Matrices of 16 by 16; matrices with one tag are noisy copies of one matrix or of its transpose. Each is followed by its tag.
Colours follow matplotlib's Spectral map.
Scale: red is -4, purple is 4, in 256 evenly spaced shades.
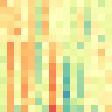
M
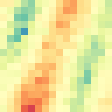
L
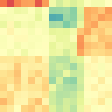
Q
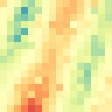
L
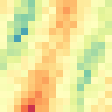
L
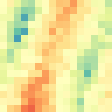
L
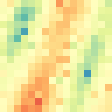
L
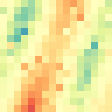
L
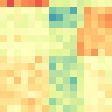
Q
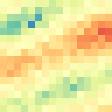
L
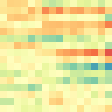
M
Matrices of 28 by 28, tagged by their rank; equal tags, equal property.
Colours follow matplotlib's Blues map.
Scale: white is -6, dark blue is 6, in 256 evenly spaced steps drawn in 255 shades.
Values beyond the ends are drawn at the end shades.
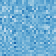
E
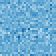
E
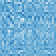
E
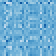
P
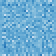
E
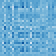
P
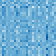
P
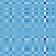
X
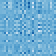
P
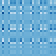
X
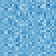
E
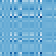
X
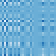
X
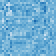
E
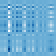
X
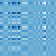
X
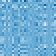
P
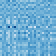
P
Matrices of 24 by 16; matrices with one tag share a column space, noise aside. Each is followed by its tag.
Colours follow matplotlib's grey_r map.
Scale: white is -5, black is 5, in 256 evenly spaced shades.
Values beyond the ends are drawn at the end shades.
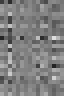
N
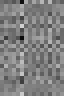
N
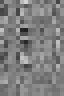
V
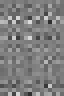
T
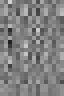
V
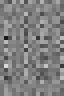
N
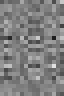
N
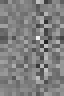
N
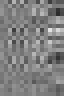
V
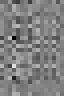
N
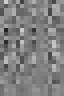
V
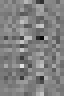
N
